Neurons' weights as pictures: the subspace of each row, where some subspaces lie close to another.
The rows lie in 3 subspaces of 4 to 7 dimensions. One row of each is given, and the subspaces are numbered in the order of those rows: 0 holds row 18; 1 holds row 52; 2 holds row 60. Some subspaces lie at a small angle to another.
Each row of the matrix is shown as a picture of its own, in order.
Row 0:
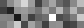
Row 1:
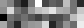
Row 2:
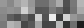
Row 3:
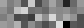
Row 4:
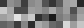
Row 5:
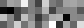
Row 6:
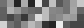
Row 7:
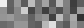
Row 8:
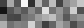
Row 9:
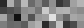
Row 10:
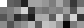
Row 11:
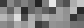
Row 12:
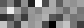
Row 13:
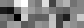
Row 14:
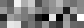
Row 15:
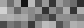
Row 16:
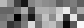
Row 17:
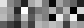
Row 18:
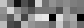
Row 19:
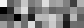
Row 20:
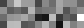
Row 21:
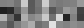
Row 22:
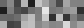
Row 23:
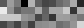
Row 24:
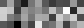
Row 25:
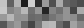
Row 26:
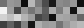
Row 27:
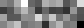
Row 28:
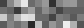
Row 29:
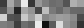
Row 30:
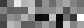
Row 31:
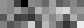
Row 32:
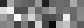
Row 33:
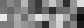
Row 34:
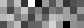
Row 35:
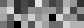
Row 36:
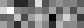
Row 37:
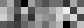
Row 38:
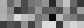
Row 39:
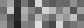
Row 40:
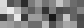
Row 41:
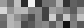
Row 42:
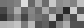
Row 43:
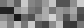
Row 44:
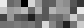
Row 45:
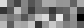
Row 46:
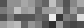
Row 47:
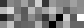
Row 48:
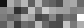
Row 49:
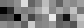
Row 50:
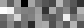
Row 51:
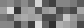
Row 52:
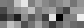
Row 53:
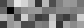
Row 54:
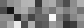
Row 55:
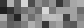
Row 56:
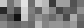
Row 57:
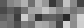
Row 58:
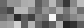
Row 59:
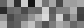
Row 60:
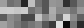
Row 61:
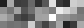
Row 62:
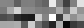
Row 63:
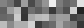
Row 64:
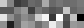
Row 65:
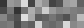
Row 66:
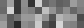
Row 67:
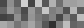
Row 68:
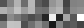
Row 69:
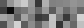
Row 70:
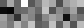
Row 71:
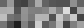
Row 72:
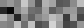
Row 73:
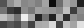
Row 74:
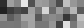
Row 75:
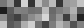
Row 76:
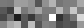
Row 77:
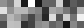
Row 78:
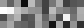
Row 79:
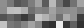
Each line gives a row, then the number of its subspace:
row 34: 2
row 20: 2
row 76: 1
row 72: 2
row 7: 1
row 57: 1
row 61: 1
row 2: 1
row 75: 2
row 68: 2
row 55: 0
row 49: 1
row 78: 2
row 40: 0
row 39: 1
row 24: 0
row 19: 1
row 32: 1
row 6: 0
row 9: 0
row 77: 2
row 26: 1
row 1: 1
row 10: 1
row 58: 2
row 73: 1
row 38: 2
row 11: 1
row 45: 0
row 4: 1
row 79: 2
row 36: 0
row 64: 0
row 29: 1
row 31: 1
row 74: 0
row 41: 2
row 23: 1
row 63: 1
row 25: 0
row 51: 1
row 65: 1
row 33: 1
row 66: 1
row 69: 2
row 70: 2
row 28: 1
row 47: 0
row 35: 0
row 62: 1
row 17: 1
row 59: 0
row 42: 0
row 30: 0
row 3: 2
